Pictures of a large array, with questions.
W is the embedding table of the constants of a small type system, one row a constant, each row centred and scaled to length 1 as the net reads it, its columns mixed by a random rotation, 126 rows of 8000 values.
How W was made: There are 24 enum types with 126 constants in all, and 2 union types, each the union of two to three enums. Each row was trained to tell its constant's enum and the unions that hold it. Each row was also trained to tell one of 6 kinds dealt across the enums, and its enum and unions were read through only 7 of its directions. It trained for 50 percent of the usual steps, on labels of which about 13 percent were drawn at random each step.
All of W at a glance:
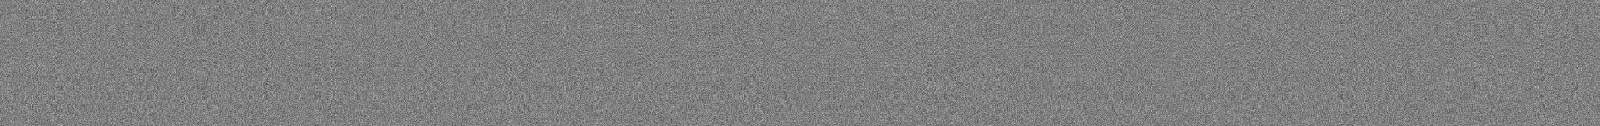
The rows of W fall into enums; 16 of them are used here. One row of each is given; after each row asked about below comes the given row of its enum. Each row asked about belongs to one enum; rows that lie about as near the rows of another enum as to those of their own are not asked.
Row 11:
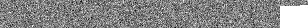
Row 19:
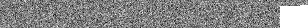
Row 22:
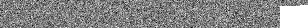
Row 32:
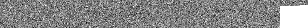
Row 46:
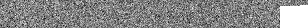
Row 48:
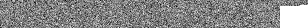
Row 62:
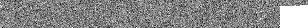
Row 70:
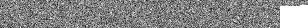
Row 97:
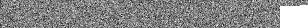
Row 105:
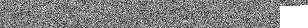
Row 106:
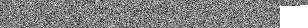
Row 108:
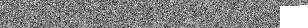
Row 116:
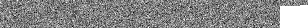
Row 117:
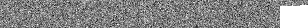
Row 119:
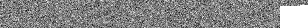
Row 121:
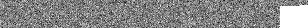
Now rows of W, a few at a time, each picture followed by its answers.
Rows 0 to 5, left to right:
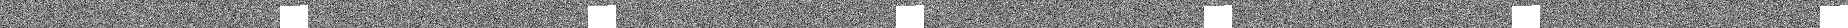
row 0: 46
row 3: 70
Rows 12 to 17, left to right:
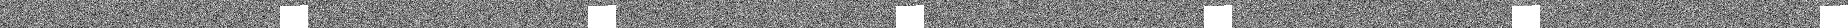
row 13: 116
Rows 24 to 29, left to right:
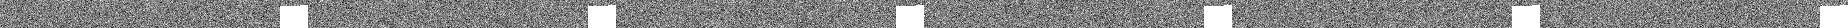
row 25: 97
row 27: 119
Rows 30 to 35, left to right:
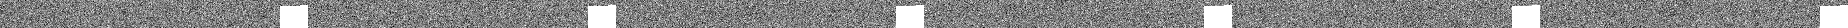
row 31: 97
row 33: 119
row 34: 119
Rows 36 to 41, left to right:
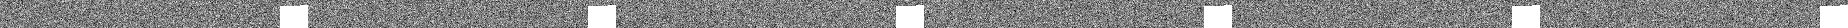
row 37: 62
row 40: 106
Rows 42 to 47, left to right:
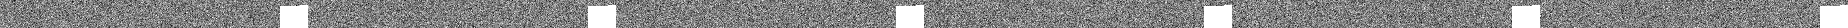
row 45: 105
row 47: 119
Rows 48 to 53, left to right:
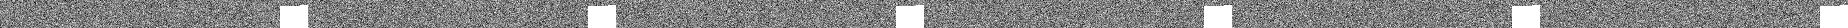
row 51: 116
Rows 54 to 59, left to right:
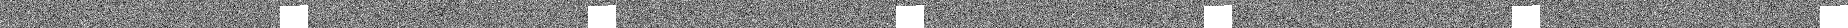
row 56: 116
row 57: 11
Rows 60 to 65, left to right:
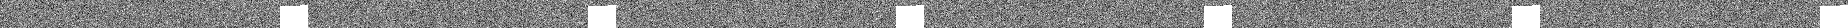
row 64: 22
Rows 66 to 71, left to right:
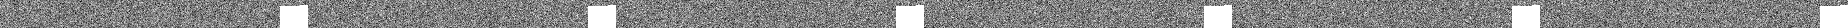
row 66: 62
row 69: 48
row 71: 105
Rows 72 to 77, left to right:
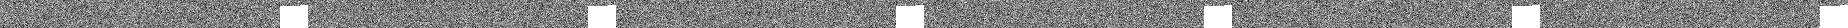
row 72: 46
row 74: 116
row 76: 105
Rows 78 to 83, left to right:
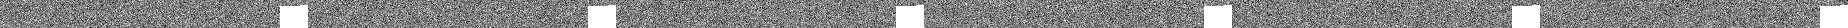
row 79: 48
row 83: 70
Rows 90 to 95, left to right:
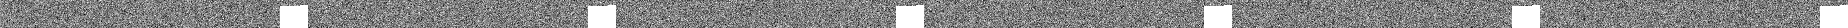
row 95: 46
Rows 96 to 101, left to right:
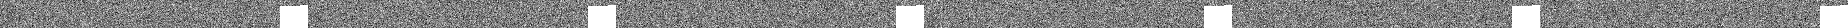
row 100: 11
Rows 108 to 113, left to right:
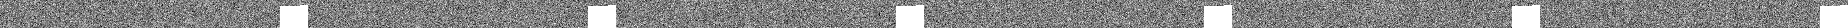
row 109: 106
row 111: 19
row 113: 11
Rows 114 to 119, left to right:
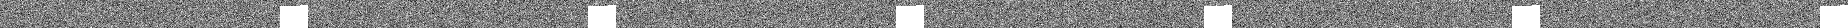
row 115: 70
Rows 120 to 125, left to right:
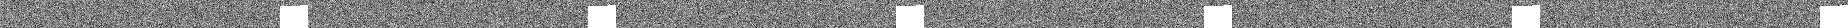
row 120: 11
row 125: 46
